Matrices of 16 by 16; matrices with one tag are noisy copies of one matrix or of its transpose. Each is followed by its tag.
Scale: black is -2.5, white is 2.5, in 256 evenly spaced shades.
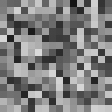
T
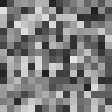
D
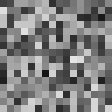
D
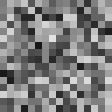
T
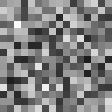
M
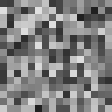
D
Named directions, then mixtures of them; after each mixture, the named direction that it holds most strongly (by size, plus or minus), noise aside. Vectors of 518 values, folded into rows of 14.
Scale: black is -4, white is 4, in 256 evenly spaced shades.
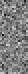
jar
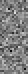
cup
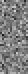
jar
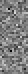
cup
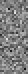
cup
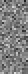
jar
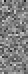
cup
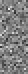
cup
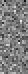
jar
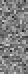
cup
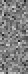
jar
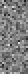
jar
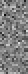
jar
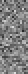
cup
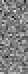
jar
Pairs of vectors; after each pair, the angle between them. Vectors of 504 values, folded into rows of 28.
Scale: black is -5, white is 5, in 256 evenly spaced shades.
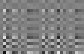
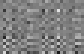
nearly opposite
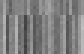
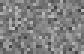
orthogonal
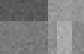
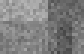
nearly opposite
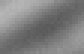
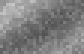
nearly parallel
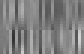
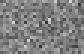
orthogonal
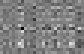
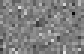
orthogonal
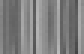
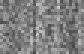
partly aligned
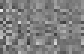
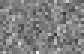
partly aligned
